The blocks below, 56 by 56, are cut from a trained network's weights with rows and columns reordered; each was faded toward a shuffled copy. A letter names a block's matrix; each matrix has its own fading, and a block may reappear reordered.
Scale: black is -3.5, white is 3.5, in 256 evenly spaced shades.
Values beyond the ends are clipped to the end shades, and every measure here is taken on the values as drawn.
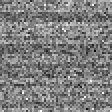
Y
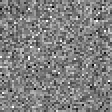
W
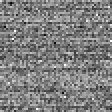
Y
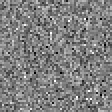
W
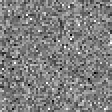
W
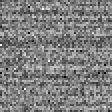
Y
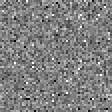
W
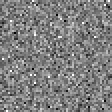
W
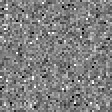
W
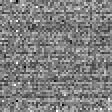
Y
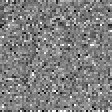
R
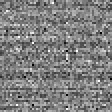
Y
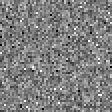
W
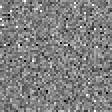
W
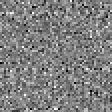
R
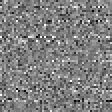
R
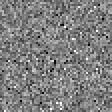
W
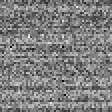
Y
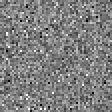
W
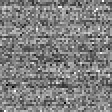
Y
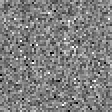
W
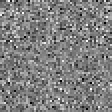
R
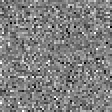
R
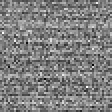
Y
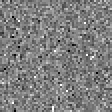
W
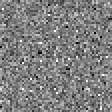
W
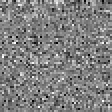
R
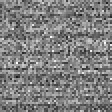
Y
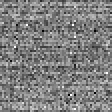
Y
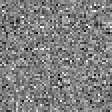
R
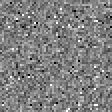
W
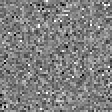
W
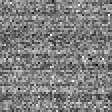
Y
